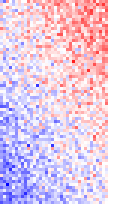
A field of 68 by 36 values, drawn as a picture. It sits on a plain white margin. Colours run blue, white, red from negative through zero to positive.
The bottom left is the ninth with the lowest average. The ninth with the highest average is the top right. Neither half mirrors the other. The histogram is bell-shaped. Fine speckle covers the field. Values rise toward the top right. There are no regular stripes.
